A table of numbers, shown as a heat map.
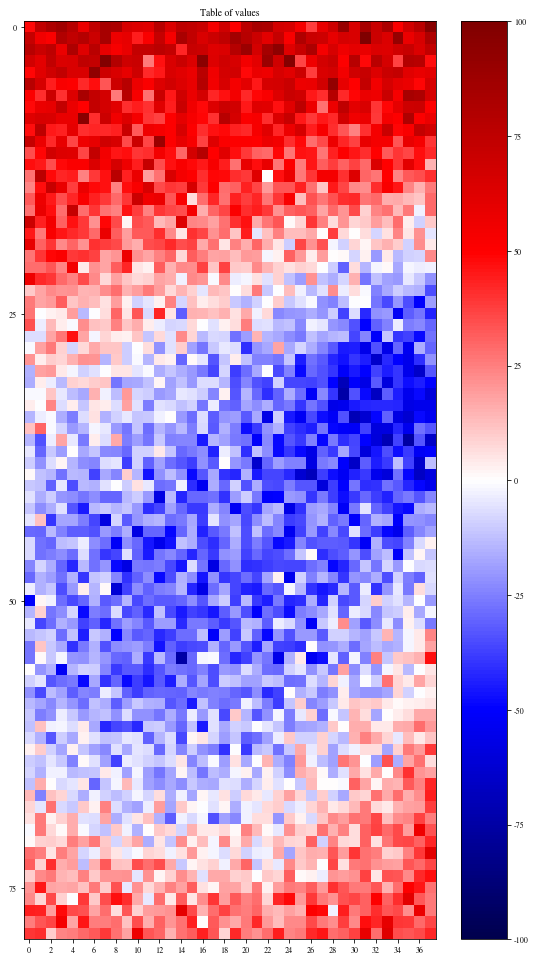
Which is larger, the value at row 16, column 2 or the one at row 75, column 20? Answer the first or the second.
the first
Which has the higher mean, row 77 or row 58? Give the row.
77
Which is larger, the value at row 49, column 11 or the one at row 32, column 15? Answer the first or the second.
the second
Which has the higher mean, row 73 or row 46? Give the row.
73
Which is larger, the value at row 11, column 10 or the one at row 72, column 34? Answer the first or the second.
the first
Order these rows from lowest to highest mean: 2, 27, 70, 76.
27, 70, 76, 2
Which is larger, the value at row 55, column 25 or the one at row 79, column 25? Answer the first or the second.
the second
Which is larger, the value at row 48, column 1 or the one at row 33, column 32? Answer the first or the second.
the first
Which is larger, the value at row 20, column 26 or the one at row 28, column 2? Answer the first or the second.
the second
